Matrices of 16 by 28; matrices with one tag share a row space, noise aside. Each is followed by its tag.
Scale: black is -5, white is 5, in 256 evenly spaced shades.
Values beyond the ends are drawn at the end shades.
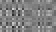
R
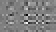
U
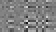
U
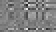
U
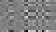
U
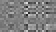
U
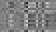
U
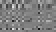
R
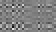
R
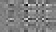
U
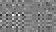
R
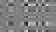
U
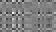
R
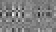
R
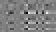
U
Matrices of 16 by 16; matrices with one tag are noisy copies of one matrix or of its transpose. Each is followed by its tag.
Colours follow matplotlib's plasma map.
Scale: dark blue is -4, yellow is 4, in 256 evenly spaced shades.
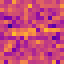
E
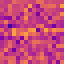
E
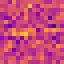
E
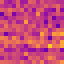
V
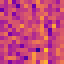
V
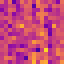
V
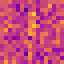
E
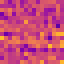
V
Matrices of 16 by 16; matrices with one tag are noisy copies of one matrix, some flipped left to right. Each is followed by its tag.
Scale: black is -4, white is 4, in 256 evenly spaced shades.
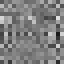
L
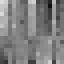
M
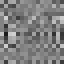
L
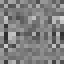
L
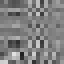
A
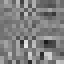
A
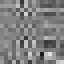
A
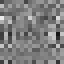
L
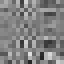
A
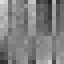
M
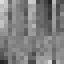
M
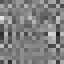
L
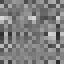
L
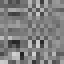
A
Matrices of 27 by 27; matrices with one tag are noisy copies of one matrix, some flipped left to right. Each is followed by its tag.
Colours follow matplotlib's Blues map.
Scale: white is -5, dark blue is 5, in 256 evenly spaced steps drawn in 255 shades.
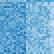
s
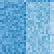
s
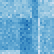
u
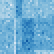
u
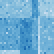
u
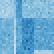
u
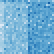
s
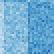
s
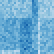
u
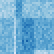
u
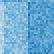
s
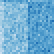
s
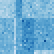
u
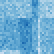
u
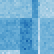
u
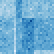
u
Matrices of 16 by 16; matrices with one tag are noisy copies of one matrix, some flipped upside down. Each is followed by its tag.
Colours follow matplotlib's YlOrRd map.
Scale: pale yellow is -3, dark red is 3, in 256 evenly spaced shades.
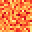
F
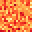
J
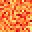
F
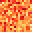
J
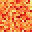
F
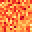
J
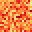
F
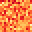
J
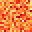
F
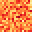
F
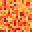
J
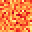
F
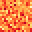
J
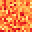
J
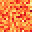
F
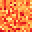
J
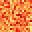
F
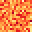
F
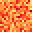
F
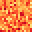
J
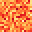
F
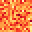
F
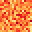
F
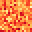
J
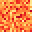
F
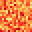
J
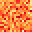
F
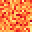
F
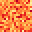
F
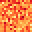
J
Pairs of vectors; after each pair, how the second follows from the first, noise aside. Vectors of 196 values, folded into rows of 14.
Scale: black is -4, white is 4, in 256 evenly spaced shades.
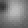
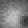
reversed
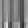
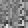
sign-scrambled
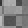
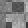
reversed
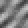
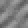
shrunk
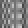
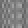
shrunk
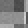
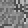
sign-scrambled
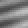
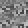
sign-scrambled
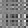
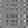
shrunk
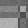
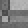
reversed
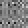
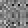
reversed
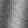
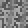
sign-scrambled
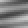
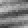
reversed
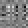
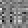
reversed
